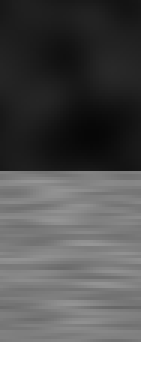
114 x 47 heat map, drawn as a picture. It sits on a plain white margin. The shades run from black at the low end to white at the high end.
The table splits into 2 rows of 1 panel. Panel 1,1: very low, smooth, faint in contrast. Panel 2,1: middling, streaked across, faint in contrast.
